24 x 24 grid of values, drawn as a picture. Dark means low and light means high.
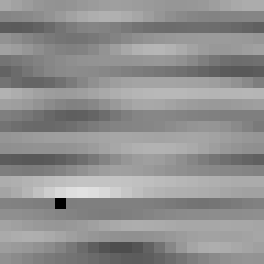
Grain: streaks across. Lone odd cells: 1, lower than its neighbours. Stripes: horizontal, repeating 6 times. Slope: none.
